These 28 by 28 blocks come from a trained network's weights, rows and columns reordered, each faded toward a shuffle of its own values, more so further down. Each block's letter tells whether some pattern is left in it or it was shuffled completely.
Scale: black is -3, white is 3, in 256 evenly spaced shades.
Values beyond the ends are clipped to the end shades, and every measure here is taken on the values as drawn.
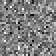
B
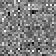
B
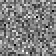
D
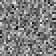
D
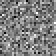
D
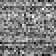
B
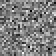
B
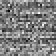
B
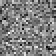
B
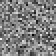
B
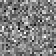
D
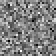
D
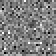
B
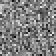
D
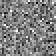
D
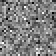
B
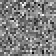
D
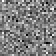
D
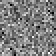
D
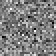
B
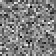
D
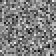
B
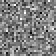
D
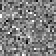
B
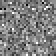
B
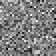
D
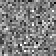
D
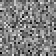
D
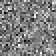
D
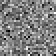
B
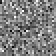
D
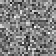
D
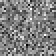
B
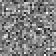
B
